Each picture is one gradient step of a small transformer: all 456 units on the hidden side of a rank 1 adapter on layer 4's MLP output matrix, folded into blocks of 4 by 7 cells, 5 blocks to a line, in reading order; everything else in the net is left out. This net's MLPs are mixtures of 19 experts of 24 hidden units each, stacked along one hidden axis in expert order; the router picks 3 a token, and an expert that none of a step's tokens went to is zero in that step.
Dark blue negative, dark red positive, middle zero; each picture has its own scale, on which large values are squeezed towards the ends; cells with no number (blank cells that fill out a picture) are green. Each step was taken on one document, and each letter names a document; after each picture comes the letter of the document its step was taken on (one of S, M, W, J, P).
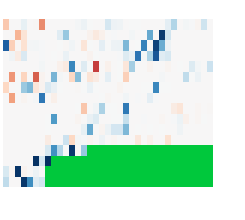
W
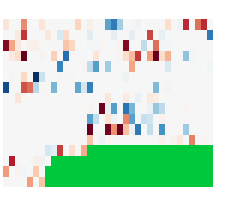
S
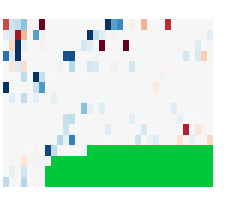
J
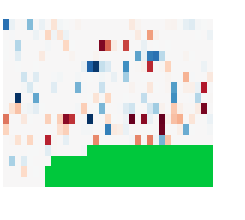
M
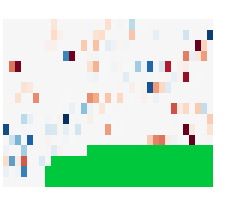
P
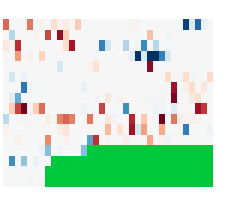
M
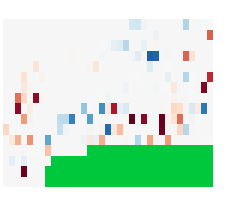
M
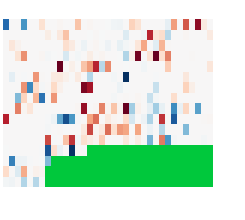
S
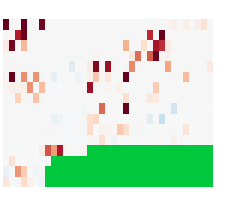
W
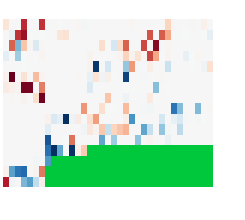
W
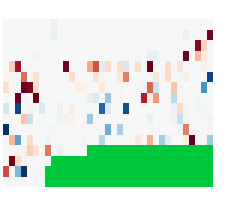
P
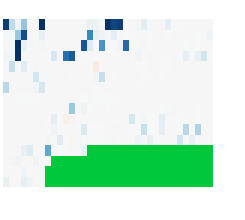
J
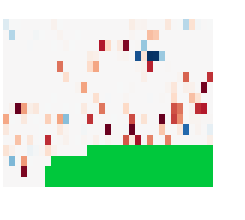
M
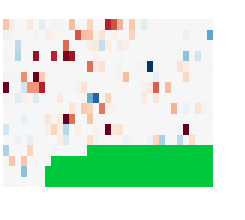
P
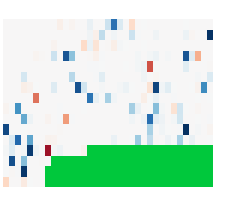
P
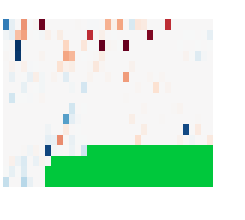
J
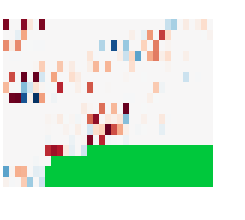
W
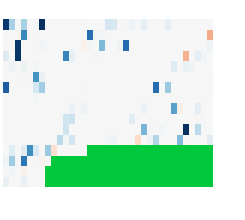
J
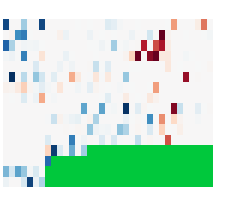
W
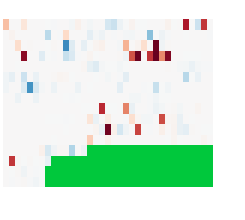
S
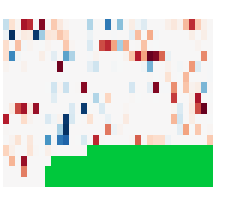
M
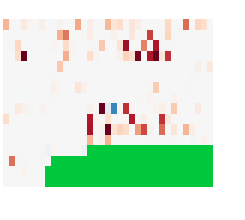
S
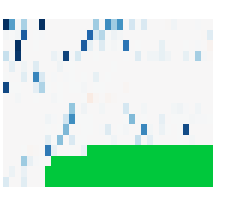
J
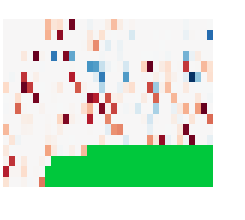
P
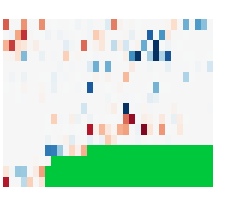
W
